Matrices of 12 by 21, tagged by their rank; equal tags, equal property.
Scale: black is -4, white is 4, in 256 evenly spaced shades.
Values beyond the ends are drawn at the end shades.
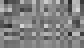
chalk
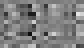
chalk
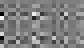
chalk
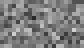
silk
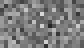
silk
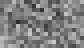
silk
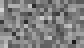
silk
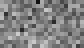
silk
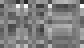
chalk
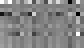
chalk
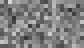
silk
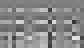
chalk
